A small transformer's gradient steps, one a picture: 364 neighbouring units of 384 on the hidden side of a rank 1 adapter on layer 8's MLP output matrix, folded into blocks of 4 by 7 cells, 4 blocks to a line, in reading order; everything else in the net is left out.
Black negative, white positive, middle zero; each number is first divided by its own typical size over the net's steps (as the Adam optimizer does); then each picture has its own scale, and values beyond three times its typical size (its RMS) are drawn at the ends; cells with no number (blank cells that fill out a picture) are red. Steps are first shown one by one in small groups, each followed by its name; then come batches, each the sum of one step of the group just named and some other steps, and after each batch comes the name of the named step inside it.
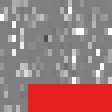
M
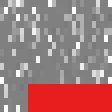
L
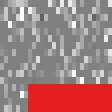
L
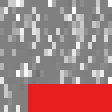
L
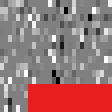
L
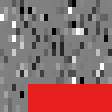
M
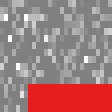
L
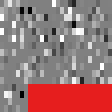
M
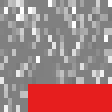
L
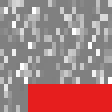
L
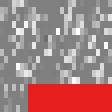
M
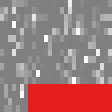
M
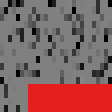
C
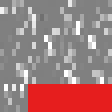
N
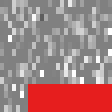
N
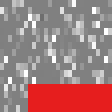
N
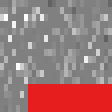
C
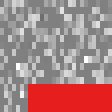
N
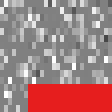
C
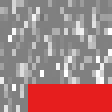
N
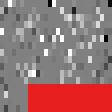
C
